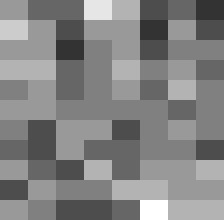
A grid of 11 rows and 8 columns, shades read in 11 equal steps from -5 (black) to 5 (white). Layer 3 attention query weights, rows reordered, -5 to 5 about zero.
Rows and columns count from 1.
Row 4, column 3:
-1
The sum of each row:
-1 0 -2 5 2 1 -1 -6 3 5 5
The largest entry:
5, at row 11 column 6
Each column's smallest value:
-2 -2 -3 -2 -2 -3 -1 -3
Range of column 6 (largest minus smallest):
8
